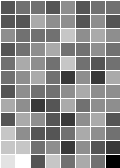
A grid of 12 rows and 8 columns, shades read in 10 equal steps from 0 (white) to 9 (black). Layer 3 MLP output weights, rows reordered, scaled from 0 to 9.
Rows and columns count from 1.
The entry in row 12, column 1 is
1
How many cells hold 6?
18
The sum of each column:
52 45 57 57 55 52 55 63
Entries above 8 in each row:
0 0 0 0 0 0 0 0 0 0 0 1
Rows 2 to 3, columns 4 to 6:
4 4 6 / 5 2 4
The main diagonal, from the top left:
6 6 5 3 2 4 4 4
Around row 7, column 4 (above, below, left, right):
5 6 5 4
